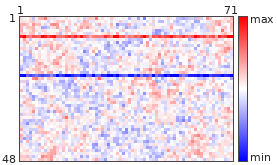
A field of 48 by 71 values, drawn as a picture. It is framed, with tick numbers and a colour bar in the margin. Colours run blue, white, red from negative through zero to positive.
Histogram: heavy tails on both sides. Odd lines: rows 7 and 20. Grain: streaks across.
